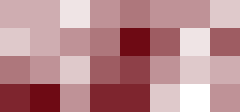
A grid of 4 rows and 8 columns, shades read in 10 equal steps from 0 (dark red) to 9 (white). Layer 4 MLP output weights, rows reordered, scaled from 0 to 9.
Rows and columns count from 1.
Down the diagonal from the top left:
6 6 7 1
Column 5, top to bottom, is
4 0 2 1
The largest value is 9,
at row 4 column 7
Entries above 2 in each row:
8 7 7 4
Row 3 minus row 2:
-3 -1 2 -1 2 2 -1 3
